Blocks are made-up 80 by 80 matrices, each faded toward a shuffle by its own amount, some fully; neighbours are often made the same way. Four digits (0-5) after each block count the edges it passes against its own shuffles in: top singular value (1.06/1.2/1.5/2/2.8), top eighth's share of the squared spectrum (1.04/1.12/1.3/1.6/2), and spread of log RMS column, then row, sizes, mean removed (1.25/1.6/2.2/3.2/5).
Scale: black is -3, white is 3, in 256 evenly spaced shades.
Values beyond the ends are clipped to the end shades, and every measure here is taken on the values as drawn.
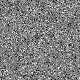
0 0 0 0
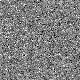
0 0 0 0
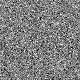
0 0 0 0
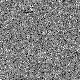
0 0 0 0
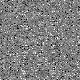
3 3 1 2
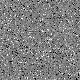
0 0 0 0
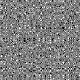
4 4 2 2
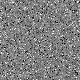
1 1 0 0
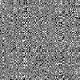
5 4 3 3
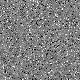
1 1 0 0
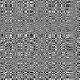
5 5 4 4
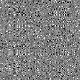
4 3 2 2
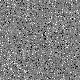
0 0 0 0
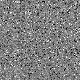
3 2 1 1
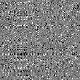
4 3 2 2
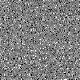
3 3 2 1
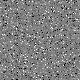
2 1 1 0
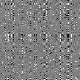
5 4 3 2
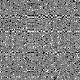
4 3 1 2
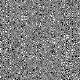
1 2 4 0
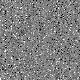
2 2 1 0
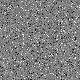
1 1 0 0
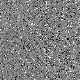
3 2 1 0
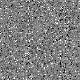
3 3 2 0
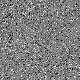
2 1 0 0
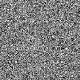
3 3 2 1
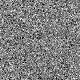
2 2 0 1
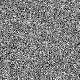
2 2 0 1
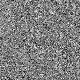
1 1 0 0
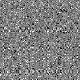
4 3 2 2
